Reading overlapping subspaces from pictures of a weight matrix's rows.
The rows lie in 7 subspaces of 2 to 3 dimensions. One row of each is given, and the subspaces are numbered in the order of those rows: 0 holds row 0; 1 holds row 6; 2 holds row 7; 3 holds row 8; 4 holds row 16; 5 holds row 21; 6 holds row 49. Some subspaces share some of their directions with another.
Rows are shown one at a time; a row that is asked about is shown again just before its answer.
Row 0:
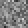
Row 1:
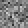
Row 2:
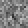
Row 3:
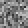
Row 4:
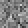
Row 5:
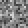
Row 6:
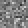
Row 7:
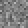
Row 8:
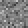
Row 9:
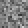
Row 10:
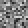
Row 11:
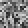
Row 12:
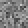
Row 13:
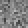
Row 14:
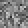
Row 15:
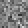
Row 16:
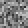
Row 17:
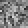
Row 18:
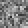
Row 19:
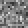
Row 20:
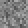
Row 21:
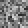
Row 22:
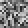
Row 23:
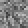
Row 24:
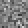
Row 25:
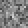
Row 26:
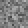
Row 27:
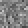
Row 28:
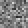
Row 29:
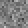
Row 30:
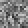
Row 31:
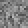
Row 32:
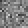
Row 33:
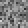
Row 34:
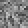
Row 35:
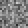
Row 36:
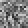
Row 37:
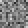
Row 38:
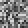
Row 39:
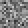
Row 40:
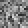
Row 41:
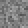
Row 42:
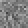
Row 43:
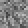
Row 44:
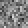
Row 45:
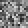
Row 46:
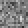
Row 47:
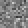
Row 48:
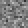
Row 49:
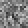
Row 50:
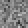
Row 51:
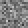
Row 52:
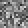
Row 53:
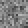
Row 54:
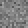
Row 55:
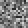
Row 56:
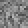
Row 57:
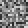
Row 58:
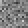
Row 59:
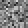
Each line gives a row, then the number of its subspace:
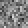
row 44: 0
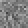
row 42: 2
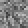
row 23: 0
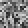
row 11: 3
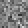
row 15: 5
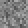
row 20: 0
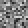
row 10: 1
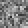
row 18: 2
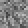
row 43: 0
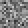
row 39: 1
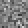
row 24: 5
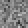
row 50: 5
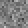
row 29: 0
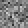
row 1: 3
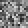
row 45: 4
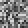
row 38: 6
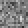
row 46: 4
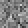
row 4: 5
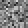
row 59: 3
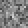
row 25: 6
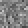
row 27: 3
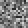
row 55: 1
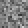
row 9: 5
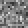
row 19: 4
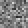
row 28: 1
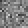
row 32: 6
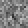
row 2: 6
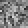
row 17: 5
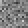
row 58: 6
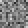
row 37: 2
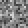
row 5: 6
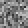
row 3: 4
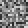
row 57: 2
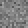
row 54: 2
